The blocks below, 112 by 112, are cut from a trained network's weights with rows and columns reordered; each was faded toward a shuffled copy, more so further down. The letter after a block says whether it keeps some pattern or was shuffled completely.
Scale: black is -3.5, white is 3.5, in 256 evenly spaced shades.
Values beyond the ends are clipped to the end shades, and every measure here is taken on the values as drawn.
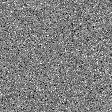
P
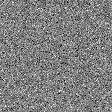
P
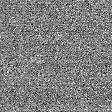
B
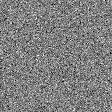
P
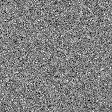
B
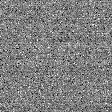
B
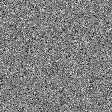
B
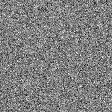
B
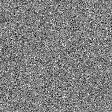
B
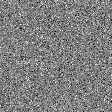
P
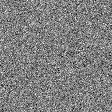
P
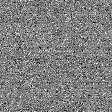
B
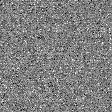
B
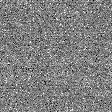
B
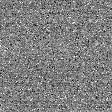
B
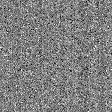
B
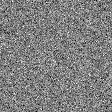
P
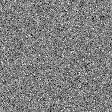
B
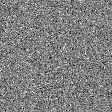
P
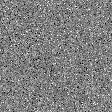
P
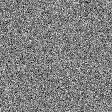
P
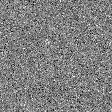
P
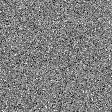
P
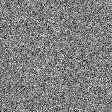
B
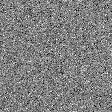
P
